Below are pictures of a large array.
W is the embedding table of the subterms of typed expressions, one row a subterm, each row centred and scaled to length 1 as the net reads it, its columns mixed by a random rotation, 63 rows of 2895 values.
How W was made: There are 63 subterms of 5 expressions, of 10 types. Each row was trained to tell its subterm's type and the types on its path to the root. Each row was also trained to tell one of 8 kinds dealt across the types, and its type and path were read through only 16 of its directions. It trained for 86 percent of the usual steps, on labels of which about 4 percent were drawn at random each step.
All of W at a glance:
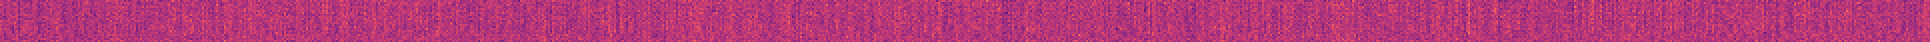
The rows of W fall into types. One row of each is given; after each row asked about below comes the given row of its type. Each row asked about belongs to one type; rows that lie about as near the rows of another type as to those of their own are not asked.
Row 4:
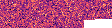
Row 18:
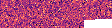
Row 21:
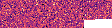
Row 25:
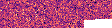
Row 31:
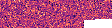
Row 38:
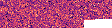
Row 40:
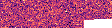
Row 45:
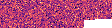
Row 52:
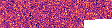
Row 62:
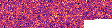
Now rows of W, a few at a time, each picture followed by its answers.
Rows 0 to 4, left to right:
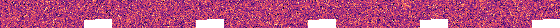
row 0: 31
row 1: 18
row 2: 62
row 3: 4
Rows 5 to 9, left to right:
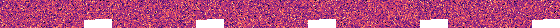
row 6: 40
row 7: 25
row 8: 4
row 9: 31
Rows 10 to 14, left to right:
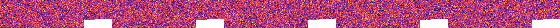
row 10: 62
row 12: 52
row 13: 38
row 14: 4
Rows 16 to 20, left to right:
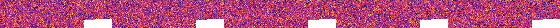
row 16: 25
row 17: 25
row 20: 38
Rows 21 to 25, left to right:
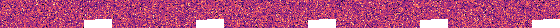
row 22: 40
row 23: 62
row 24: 25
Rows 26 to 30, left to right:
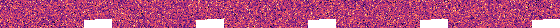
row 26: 45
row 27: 52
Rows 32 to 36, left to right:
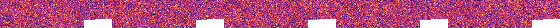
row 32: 21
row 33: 25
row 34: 40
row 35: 21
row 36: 40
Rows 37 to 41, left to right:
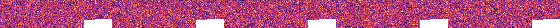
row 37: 31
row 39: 62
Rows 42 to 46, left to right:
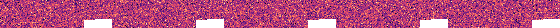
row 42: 21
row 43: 31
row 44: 62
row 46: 40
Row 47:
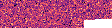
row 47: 40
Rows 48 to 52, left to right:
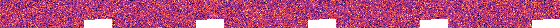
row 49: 62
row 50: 38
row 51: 45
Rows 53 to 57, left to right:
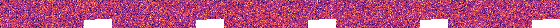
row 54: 4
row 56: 45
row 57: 25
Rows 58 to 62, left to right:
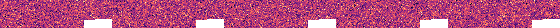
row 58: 31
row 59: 4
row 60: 31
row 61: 45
